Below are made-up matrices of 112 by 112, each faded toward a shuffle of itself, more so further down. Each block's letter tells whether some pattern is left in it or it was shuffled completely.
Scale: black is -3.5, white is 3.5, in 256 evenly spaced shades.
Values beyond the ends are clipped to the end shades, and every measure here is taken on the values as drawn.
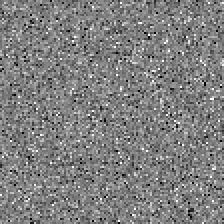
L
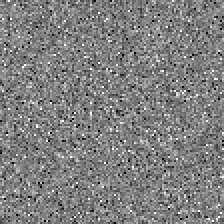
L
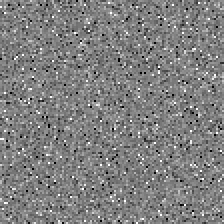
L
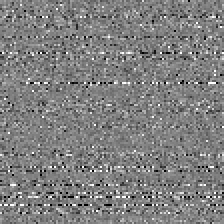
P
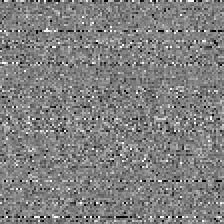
P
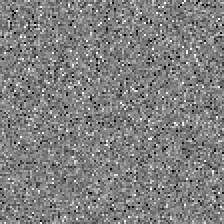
L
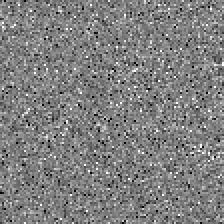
L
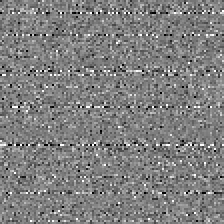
P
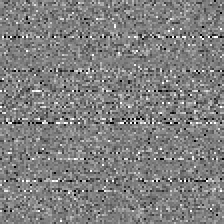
P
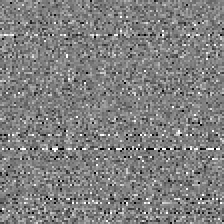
P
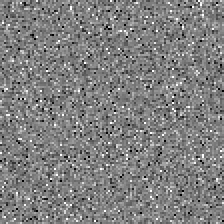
L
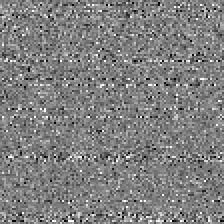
P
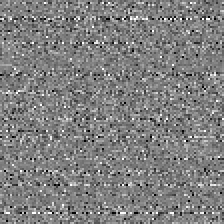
P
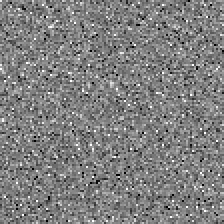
L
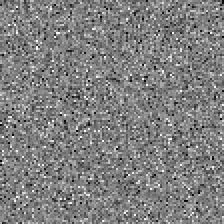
L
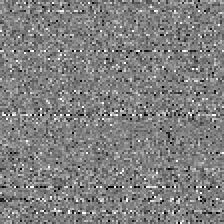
P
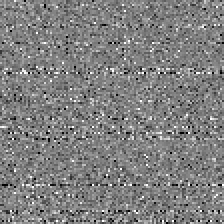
P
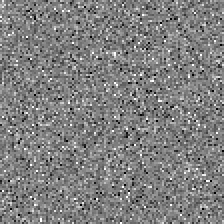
L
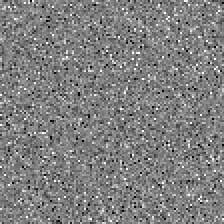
L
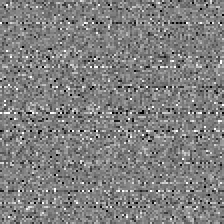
P
